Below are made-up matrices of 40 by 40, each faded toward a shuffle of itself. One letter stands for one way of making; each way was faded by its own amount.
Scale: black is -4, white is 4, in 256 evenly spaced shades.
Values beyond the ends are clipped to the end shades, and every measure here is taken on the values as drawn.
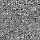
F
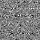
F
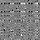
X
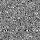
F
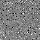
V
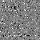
V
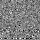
F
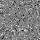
V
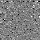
V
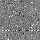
V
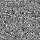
F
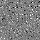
V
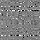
X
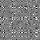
X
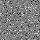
V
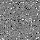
V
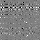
X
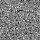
F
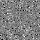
V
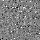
V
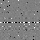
X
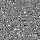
V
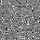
V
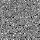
F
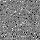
V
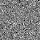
F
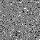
V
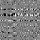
X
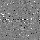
V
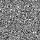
F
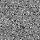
F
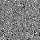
V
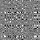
X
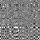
X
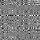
X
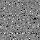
V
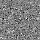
F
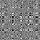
X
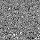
F
